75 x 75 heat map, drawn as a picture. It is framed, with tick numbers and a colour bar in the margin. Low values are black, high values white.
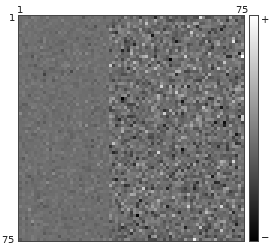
Stripes: none. Slope: none. Seam: vertical, 40% of the way across, the left part calmer. Grain: fine. Histogram: heavy tails on both sides.
